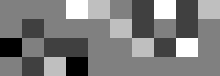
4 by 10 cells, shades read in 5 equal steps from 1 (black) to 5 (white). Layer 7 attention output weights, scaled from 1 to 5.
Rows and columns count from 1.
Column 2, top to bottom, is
3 2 3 2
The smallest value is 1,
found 2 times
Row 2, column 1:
3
